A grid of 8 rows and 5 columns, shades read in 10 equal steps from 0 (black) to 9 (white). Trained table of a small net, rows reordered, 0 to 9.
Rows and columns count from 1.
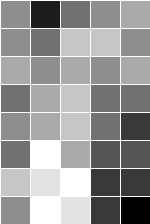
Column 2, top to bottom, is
1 4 5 6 6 9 8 9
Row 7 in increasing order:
2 2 7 8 9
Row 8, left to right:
5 9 8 2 0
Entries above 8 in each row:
0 0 0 0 0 1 1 1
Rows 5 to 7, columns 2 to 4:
6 7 4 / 9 6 3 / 8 9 2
